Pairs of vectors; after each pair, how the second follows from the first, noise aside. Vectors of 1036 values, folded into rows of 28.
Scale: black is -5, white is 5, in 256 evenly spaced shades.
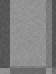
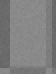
shrunk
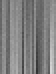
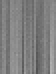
shrunk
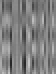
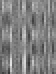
negated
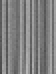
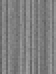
shrunk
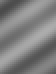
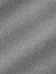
shrunk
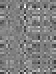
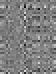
negated
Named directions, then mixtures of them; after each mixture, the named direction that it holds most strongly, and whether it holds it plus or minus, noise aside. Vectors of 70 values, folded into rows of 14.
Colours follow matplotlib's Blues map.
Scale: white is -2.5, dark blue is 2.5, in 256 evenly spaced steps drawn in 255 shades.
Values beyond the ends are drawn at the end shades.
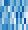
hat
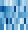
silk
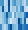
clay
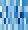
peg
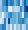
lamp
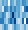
clay, minus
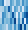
hat, minus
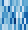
hat, minus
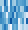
clay, minus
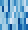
clay, plus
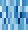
peg, plus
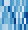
hat, minus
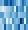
silk, minus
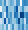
peg, plus
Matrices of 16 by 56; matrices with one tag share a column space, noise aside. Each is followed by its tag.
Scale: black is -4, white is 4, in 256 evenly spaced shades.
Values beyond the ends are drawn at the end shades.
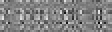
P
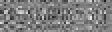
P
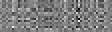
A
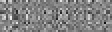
P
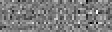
P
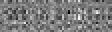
P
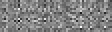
A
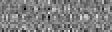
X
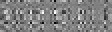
P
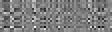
A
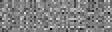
A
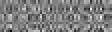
X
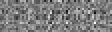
P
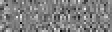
X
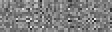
A
